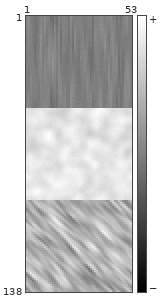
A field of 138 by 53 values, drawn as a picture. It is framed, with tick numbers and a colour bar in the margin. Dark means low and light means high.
It is made of 3 by 1 panels. Panel 1,1: middling, streaked downward, faint in contrast. Panel 2,1: very high, blotchy, faint in contrast. Panel 3,1: high, slanting down to the right.
